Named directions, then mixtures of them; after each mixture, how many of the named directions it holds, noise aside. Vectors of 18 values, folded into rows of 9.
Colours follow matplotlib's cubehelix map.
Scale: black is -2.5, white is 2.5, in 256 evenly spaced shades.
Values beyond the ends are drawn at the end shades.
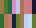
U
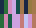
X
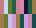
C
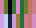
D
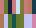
two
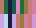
one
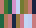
one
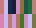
two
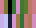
one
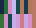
one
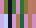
one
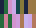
one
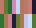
one
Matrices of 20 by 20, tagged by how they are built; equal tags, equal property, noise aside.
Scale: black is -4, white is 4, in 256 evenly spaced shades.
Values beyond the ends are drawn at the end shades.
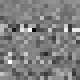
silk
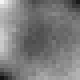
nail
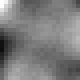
nail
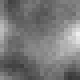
nail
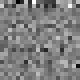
silk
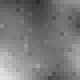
nail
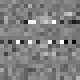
silk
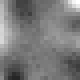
nail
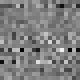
silk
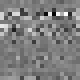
silk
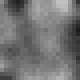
nail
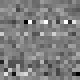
silk
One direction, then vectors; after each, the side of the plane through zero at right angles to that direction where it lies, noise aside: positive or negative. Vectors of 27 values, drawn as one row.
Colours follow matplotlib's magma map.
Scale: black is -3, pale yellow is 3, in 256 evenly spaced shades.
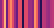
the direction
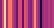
positive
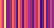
positive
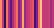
negative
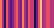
negative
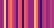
positive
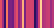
negative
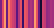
positive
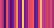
negative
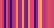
negative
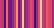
negative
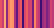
positive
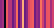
negative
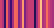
negative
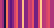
negative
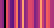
negative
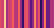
positive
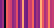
negative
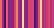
negative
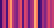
positive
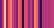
positive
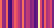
negative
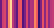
positive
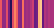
negative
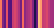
negative
